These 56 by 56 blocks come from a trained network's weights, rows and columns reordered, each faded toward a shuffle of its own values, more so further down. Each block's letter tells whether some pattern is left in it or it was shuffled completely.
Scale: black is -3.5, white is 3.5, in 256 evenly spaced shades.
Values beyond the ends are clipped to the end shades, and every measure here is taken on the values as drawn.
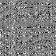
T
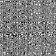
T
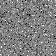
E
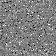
E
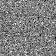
E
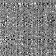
T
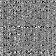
T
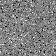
E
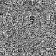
T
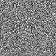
T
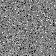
E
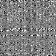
T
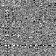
T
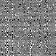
T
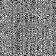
T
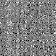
T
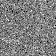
E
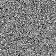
E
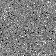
E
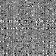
T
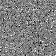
E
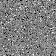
E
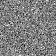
E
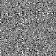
T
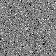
E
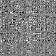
T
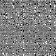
T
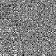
T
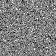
E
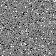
E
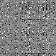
T
